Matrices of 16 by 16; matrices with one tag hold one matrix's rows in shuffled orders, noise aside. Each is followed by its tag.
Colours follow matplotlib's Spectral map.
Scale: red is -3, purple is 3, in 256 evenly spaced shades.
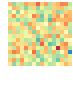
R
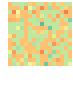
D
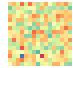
R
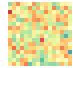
R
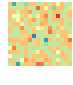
D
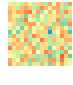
D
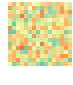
R
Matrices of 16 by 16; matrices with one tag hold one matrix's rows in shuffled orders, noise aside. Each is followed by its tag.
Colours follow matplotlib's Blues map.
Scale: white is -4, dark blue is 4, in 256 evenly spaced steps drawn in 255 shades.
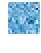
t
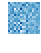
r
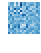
r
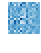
r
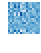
r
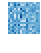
r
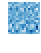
t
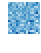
t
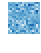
t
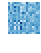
r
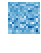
t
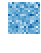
t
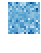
t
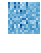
r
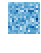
t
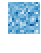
t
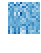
r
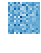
r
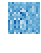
r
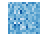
r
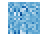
r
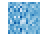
r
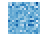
t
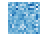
t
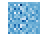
r
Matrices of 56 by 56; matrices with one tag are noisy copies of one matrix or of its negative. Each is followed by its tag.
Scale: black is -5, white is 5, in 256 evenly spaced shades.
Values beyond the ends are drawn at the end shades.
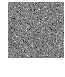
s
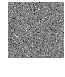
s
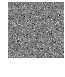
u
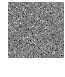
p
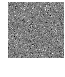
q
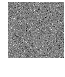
s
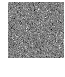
s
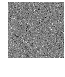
s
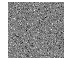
s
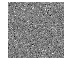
q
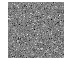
u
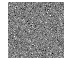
q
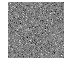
p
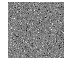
s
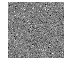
q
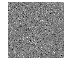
p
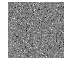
s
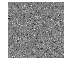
u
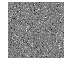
s
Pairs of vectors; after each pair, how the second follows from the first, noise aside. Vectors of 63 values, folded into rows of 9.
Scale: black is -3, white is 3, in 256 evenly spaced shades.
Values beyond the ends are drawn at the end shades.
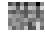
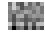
reversed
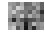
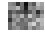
reversed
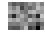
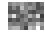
negated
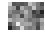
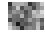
negated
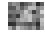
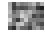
reversed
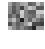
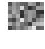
negated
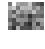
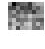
negated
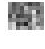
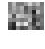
negated
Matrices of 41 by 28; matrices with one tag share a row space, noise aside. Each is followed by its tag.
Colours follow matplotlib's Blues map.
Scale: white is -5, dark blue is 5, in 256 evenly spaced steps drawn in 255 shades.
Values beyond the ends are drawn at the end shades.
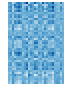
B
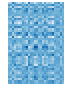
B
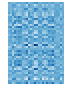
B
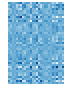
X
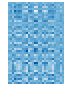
B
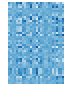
X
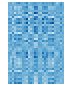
B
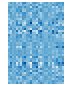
X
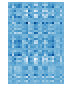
B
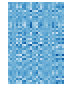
X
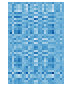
B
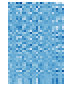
X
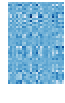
X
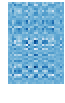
B
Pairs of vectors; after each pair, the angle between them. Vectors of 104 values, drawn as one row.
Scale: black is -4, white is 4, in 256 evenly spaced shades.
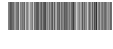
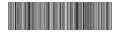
partly opposed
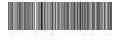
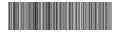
nearly opposite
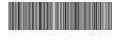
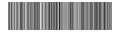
partly opposed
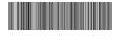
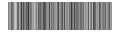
nearly parallel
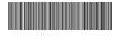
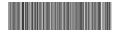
nearly opposite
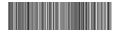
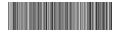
nearly opposite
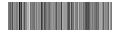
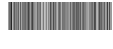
partly opposed
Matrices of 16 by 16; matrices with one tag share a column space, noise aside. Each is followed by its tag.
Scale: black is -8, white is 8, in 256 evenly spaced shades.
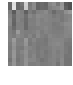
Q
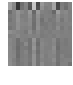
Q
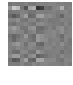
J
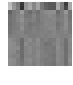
Q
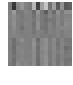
Q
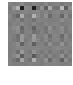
J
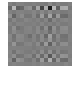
J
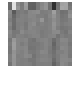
Q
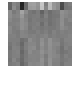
Q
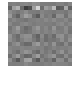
J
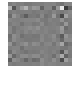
J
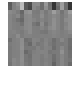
Q
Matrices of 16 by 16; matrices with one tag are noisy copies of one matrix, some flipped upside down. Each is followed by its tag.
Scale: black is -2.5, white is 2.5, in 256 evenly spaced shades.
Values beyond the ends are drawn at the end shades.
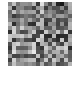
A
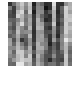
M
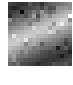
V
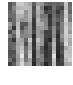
M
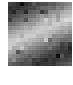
V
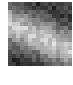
V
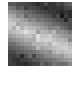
V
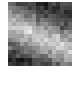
V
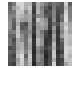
M
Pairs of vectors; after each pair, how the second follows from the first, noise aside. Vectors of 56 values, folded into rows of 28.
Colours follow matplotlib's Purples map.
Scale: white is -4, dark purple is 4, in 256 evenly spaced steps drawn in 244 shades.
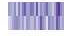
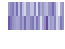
negated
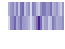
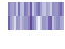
negated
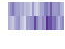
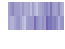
shrunk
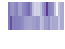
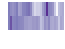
copied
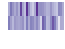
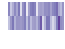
negated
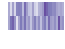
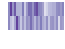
negated
